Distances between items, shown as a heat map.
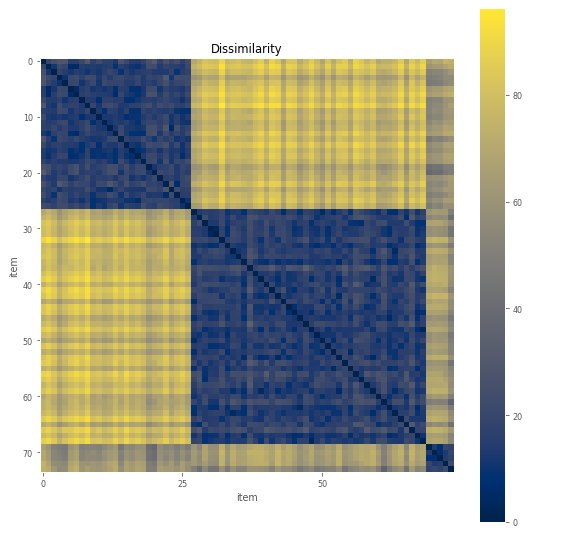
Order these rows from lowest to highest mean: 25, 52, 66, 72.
52, 66, 25, 72
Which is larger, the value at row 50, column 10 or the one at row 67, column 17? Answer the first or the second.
the second
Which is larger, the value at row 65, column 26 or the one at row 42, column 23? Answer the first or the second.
the second
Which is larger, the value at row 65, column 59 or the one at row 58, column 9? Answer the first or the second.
the second
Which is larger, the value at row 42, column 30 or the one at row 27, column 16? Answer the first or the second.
the second
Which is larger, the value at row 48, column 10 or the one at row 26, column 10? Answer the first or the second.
the first
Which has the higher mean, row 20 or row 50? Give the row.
20
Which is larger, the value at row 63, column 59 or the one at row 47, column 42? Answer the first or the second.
the second
